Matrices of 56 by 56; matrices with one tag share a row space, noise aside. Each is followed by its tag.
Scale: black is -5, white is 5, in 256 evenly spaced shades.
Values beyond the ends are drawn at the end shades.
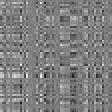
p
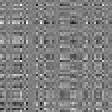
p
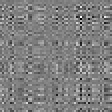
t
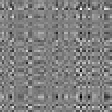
t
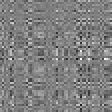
t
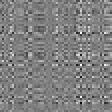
t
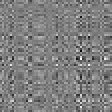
t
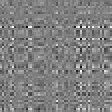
t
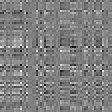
p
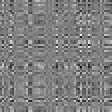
t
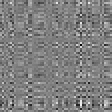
t
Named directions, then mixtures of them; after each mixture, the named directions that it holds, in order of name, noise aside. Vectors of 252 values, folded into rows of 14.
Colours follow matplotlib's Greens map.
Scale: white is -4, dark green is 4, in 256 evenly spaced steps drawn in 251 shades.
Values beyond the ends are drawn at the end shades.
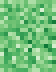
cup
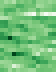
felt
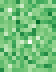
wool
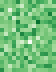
wool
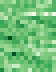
felt, wool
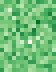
wool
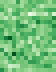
felt, wool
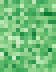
cup, felt, wool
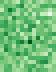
felt, wool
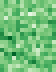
cup, felt, wool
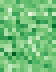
felt, wool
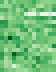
cup, felt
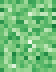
cup, felt, wool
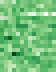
felt, wool
